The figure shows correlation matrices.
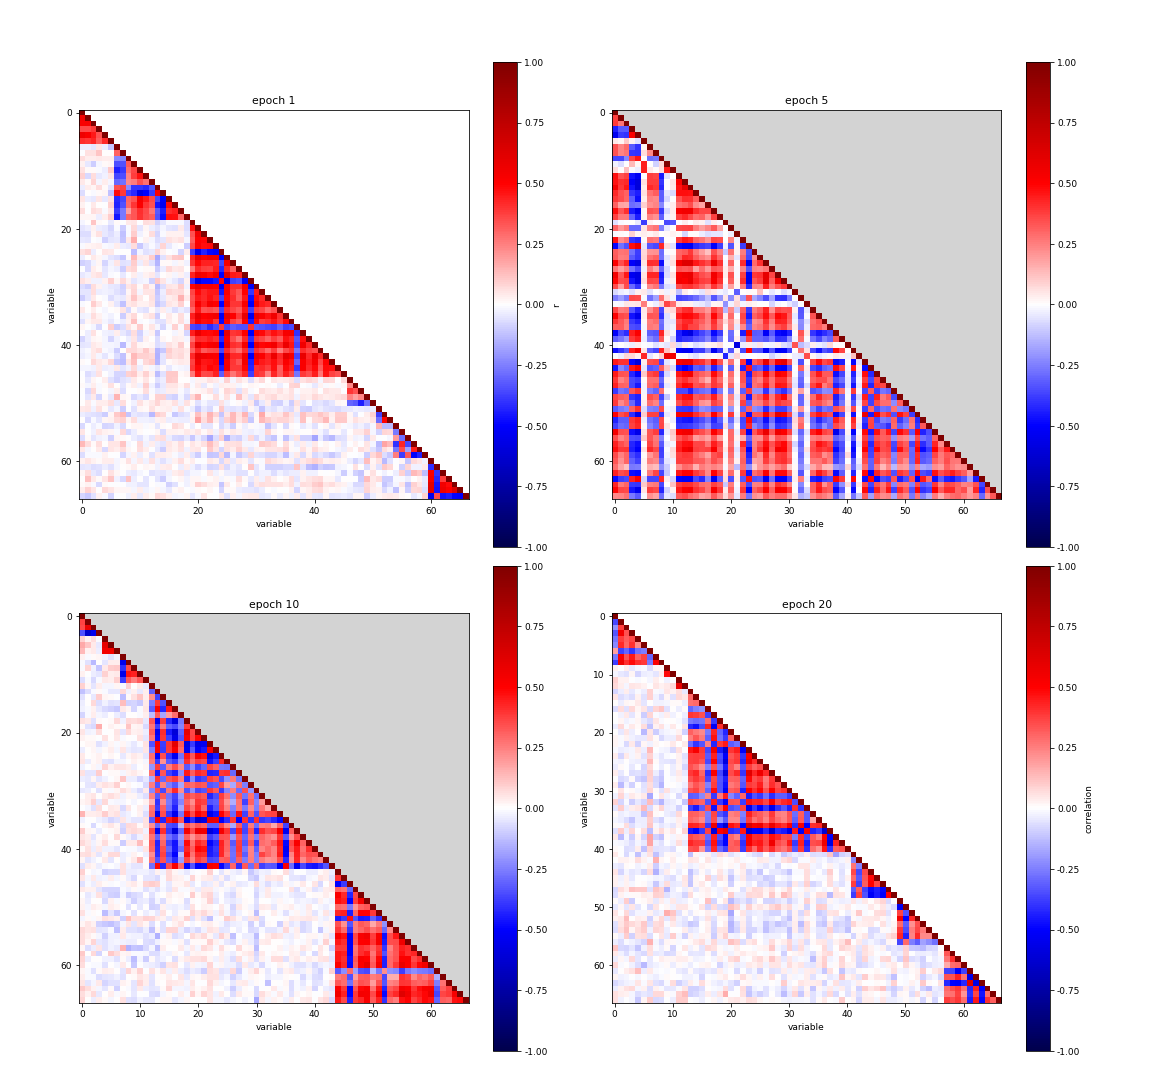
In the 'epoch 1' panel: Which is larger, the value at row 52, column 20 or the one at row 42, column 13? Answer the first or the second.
the first
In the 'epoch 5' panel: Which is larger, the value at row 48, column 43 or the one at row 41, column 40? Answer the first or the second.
the second
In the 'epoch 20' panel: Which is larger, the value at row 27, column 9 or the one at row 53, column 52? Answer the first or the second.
the second
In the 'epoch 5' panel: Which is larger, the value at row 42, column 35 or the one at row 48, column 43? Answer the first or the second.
the first
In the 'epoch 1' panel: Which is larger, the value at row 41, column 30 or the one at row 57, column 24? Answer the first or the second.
the first
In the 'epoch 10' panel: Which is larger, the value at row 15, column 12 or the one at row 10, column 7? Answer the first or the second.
the first
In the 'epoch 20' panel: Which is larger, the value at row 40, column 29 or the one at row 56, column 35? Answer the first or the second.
the first
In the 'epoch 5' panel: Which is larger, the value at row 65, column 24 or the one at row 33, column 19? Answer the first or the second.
the first
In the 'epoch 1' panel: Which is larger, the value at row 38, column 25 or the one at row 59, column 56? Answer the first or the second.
the first
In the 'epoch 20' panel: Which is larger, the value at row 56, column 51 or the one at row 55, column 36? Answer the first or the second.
the second
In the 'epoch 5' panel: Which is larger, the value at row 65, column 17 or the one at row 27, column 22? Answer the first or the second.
the first
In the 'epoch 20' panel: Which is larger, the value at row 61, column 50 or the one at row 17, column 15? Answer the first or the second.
the second
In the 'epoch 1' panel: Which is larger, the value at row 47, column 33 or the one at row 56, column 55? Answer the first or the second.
the first
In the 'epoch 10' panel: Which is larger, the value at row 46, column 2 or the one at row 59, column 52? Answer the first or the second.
the first
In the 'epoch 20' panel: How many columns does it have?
67
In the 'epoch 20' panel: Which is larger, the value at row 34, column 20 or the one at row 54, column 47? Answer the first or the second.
the first
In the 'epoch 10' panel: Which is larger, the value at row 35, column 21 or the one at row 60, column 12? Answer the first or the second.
the second
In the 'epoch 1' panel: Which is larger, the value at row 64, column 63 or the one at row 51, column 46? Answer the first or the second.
the first
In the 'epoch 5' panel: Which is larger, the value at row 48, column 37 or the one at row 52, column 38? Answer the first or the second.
the first
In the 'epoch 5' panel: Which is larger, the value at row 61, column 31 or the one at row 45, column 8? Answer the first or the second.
the first
